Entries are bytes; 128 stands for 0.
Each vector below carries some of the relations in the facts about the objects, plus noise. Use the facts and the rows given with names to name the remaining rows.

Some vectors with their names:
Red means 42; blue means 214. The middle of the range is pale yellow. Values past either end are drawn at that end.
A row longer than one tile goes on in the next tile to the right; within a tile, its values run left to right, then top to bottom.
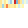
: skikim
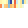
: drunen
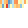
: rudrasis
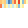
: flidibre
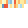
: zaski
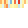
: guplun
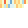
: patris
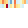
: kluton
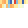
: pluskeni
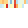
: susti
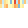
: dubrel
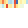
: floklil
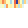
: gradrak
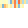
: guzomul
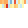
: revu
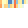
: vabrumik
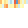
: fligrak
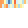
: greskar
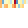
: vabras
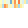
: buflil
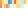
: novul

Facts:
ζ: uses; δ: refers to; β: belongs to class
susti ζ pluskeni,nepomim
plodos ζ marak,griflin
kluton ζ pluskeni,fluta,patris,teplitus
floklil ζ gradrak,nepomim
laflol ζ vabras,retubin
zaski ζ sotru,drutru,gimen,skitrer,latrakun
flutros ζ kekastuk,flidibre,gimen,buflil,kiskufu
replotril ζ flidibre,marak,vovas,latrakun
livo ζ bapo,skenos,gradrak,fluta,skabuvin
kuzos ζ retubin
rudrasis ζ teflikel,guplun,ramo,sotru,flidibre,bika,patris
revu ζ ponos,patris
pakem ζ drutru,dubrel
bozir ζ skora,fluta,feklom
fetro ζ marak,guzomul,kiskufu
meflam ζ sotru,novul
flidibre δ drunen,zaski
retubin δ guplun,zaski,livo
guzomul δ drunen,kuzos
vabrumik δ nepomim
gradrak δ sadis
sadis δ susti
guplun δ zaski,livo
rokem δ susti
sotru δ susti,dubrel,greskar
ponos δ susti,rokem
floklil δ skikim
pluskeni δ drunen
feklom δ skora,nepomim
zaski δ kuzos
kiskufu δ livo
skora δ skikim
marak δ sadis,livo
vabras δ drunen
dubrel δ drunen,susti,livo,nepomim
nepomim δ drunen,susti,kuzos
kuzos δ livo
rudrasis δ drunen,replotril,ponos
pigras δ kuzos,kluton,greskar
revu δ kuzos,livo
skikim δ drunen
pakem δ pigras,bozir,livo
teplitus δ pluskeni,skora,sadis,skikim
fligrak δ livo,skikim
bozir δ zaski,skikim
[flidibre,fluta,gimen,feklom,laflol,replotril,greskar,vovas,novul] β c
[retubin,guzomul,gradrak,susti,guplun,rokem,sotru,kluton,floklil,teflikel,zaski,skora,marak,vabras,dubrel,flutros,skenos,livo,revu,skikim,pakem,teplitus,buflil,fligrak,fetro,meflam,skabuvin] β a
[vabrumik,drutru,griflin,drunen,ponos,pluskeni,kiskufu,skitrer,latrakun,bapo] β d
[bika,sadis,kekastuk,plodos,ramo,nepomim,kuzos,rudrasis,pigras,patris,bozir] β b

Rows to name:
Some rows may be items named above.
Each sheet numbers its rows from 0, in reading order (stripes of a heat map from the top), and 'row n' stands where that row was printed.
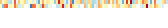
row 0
pakem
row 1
fetro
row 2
livo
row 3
pigras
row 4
sotru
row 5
kluton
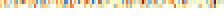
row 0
nepomim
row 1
bozir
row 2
ponos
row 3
feklom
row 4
guzomul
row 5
fluta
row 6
teplitus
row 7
marak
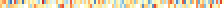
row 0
pluskeni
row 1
skikim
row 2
pakem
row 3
teflikel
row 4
kekastuk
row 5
plodos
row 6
feklom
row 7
kuzos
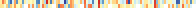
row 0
bapo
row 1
kiskufu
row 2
replotril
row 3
laflol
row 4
skora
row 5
rokem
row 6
griflin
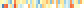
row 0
flutros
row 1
kekastuk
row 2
sadis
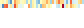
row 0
flutros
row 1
kekastuk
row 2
kluton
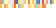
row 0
retubin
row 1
ponos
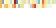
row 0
vabras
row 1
meflam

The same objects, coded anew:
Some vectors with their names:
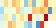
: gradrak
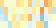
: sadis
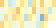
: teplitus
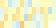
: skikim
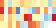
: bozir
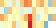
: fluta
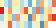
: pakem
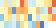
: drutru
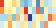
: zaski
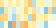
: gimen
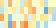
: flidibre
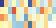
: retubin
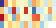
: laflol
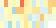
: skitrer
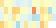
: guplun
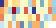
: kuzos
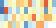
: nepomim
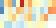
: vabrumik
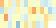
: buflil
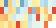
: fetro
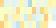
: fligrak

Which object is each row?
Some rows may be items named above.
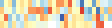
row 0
kiskufu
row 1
meflam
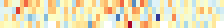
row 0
ponos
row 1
griflin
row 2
rudrasis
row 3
buflil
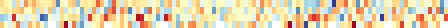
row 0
patris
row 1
susti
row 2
bozir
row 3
flidibre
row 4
greskar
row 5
floklil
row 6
rudrasis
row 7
livo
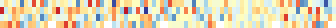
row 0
revu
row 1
revu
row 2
kuzos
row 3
sotru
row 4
buflil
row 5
flutros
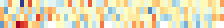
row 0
replotril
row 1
vabras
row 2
novul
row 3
dubrel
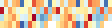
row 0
kluton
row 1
kluton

